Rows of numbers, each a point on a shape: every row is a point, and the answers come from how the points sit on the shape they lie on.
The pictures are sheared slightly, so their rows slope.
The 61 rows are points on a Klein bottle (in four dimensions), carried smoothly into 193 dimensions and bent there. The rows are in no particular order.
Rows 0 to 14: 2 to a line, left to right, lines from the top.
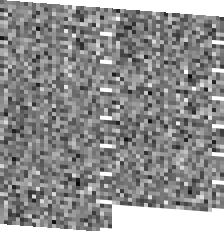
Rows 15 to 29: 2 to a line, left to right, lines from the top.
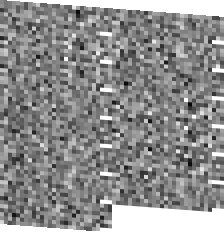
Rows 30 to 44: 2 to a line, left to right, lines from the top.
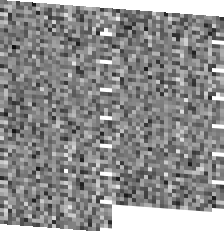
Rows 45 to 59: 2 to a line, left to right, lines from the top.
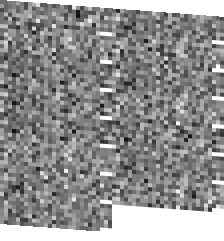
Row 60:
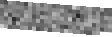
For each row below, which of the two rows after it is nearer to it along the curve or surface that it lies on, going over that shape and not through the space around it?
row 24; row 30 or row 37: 37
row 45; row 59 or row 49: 49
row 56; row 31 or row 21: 21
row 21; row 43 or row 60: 43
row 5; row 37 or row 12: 12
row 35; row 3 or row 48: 48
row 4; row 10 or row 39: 39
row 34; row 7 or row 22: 22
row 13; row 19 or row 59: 19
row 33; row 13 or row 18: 18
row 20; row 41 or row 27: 41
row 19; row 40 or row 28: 28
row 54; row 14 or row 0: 0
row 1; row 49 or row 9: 9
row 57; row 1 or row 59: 1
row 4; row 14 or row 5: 14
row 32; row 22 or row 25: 22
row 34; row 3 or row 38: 38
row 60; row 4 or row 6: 4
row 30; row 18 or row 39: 18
